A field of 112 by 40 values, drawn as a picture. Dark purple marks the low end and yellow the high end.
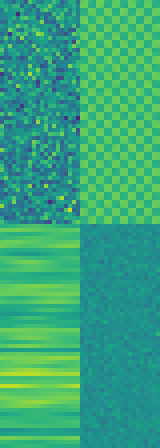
It is made of 2 by 2 panels. Panel 1,1: middling, fine-grained, strong in contrast. Panel 1,2: high, checkered. Panel 2,1: high, streaked across. Panel 2,2: middling, fine-grained, faint in contrast.
